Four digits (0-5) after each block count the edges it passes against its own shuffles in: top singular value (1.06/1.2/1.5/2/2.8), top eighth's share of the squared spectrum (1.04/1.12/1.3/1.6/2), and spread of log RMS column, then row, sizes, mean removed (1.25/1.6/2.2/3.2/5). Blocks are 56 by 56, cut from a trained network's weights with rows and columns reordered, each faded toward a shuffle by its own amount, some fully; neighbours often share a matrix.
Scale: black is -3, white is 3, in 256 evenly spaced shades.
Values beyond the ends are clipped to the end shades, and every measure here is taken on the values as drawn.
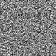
3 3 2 0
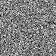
0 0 0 0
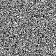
0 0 0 0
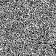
0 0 0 0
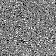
2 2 0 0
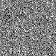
3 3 1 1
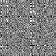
4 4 2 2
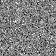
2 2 0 0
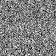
1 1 0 0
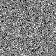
2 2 0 0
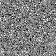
2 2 0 0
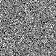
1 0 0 0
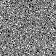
0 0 0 0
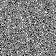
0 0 0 0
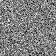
0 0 0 0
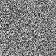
3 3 1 0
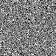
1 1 0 0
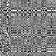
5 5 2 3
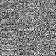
4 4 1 2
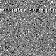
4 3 0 2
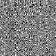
3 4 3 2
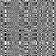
5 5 4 2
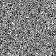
3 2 1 0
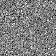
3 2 1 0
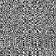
4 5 3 2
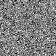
1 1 0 0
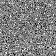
1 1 0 0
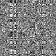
4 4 2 1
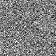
3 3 0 1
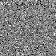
2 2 0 0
